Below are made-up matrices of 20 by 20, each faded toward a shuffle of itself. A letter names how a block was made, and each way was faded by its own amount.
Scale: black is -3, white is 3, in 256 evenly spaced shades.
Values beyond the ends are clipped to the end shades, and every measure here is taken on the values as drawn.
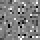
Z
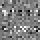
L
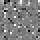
Z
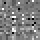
Z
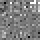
L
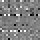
L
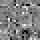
L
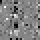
Z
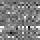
L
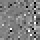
Z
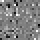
Z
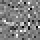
Z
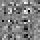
L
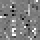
Z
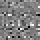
L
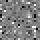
Z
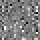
Z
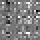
L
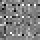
L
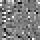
Z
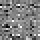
L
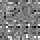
L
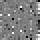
Z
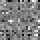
L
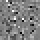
Z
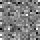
L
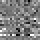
L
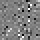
Z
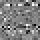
L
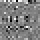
L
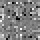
Z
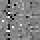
Z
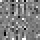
Z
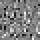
Z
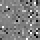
Z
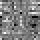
L
